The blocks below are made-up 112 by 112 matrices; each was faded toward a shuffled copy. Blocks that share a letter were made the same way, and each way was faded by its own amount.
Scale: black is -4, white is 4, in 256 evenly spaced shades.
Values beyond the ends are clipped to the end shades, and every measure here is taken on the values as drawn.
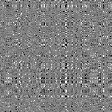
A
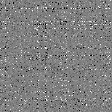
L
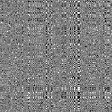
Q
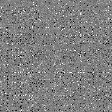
L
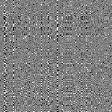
Q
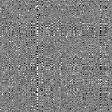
Q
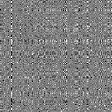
Q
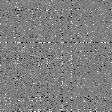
L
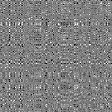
A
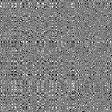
A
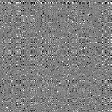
A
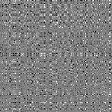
A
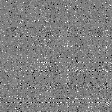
L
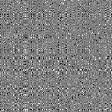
A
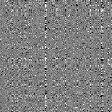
Q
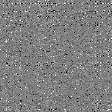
L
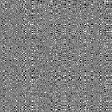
Q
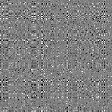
A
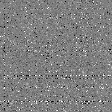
L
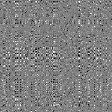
A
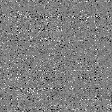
L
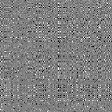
A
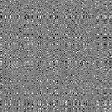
A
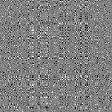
A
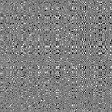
A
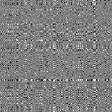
A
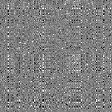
Q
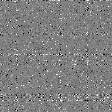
L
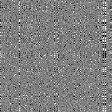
Q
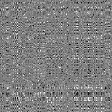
A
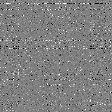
L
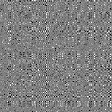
A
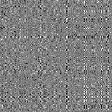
Q
